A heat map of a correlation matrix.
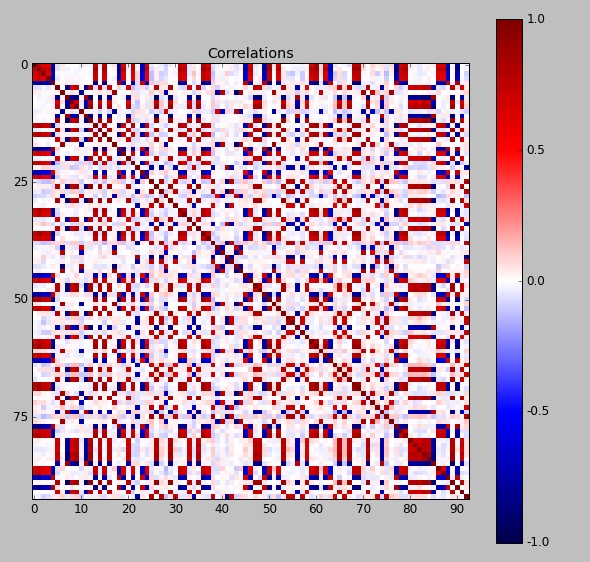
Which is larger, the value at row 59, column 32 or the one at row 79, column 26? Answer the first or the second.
the first
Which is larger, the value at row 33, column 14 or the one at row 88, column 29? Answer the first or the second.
the first
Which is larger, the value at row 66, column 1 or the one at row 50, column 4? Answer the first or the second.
the first
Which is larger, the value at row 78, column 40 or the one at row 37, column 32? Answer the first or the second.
the second
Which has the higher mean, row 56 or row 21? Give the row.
21
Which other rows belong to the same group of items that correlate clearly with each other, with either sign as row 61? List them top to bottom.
6, 10, 17, 28, 39, 40, 43, 44, 51, 70, 72, 76
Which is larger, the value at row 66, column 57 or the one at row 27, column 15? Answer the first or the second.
the first
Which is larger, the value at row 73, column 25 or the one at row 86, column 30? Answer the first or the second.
the first
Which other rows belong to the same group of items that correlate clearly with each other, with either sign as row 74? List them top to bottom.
5, 7, 8, 9, 11, 12, 14, 16, 20, 26, 29, 33, 35, 47, 48, 53, 56, 58, 65, 67, 71, 80, 81, 82, 83, 84, 85, 89, 91
